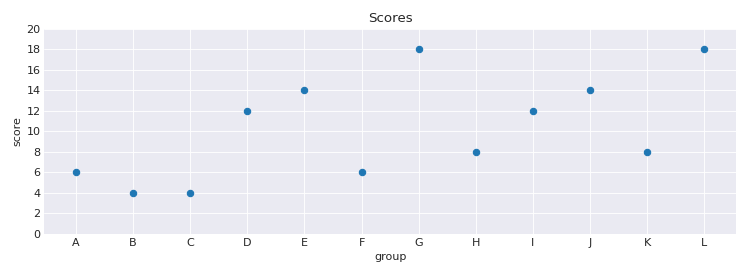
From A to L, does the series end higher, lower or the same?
higher
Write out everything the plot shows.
Title: Scores
x-axis: group, ticks A B C D E F G H I J K L
y-axis: score, ticks 0 2 4 6 8 10 12 14 16 18 20
Values:
6 4 4 12 14 6 18 8 12 14 8 18
